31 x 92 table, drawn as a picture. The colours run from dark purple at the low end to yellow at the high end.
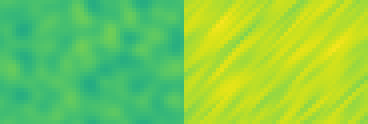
It is made of 1 by 2 panels. Panel 1,1: high, blotchy, faint in contrast. Panel 1,2: very high, slanting up to the right, faint in contrast.
